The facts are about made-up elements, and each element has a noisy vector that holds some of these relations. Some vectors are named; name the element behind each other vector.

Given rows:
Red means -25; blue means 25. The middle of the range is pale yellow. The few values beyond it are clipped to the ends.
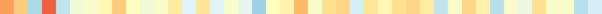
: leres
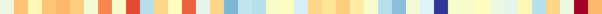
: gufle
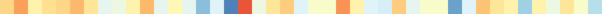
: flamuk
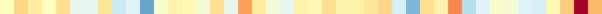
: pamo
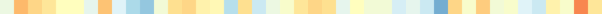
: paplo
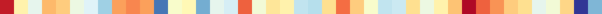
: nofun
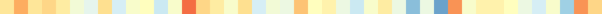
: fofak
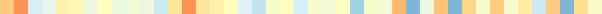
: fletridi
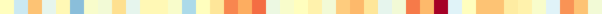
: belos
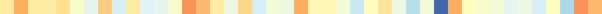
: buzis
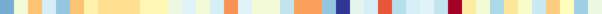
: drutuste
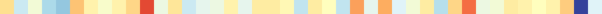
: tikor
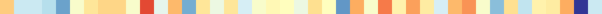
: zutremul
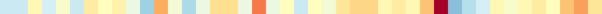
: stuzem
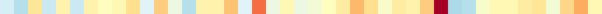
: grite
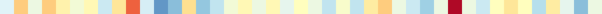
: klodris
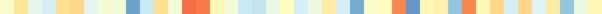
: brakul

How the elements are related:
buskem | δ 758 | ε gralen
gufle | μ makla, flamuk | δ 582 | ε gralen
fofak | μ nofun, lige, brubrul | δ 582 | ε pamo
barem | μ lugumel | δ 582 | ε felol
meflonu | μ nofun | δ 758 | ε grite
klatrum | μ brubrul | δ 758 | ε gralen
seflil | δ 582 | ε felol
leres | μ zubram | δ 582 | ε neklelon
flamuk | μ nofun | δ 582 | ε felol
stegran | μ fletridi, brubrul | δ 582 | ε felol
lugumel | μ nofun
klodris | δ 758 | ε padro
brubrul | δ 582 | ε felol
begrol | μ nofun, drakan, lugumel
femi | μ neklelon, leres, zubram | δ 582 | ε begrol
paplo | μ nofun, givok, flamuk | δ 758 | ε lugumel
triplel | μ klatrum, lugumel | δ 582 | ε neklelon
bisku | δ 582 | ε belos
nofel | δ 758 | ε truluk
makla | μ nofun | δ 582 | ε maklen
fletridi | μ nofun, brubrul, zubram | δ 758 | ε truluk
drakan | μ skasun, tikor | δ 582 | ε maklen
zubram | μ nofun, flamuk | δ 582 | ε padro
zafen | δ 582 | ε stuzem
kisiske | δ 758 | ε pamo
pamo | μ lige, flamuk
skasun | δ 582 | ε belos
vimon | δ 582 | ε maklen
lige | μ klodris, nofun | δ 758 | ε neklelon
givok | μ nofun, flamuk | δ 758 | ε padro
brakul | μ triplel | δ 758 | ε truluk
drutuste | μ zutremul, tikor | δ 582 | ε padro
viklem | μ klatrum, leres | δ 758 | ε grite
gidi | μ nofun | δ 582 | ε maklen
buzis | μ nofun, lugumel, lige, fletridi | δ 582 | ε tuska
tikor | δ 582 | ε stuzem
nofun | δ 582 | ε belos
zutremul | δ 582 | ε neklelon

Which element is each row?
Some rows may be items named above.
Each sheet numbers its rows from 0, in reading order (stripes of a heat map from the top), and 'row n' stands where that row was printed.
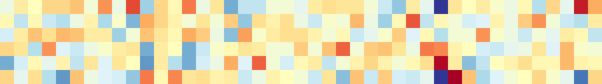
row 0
gufle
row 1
vimon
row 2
barem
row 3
neklelon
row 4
padro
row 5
drakan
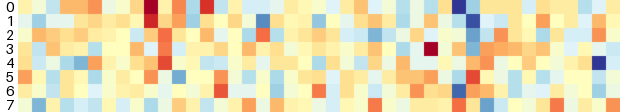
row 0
klatrum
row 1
buskem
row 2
stegran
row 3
bisku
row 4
tikor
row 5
lige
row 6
triplel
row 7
maklen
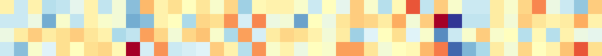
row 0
vimon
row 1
truluk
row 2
barem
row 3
gralen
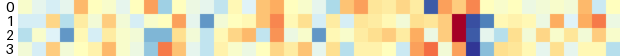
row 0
lugumel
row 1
felol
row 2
truluk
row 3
seflil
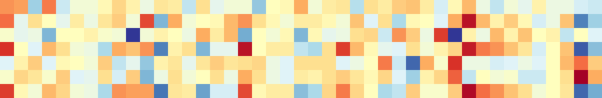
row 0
leres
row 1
skasun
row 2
nofel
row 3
nofun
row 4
begrol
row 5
pamo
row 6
nofun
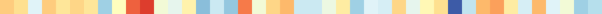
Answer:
brubrul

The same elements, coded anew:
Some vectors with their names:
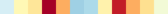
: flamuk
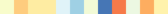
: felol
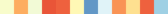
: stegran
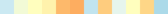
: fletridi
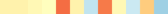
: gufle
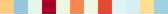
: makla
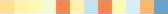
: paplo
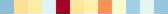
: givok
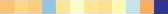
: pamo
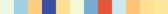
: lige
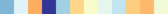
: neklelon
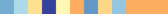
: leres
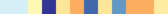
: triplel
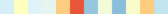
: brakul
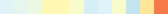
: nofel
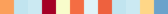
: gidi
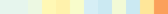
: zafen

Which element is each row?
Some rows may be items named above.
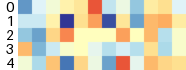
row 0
klatrum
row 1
triplel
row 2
nofun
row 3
tikor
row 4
lige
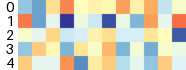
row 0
nofun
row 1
zutremul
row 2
lugumel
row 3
padro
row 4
maklen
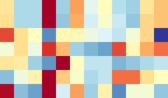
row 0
vimon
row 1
vimon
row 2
begrol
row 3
seflil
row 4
drutuste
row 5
brubrul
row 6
drakan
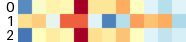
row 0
klodris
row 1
barem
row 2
klodris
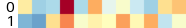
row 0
vimon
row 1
nofun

